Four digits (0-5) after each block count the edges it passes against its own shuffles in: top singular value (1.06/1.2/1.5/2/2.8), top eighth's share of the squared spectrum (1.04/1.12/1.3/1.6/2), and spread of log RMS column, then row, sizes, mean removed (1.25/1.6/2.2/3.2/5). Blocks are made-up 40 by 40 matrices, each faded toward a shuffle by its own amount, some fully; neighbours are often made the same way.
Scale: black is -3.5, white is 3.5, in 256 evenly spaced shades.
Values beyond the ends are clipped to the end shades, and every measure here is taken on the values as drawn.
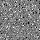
0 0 0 0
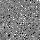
2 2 1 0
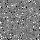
1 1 1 0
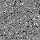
0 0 0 0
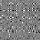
4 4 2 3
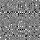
4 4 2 2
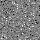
1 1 0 0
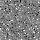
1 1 0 0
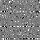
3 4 0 2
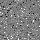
0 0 0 0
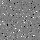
0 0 0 0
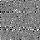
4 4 1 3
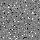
0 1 0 0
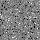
0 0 0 0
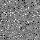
2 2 0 1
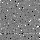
2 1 0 0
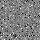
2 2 0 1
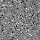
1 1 0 0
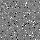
1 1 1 0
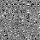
3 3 0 1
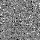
2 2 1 0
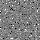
0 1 0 0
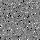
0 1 0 0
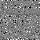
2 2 0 2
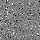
0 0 1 0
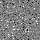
1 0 0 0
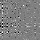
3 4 2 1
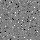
0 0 0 0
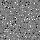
1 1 0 0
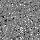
2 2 0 1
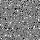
2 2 0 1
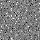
2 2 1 0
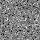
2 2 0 0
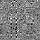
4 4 2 1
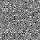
3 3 1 1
